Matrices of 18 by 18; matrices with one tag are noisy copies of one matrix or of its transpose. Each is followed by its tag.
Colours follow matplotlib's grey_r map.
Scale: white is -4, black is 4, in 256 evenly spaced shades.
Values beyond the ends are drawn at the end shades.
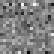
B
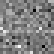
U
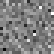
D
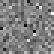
D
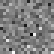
D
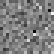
D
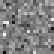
B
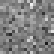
U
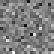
D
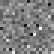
D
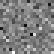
D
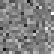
D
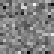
B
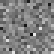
D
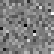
D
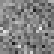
U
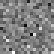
D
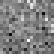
U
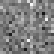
U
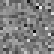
D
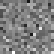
D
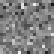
B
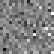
D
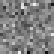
B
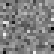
B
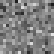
B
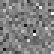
D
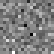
D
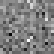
U
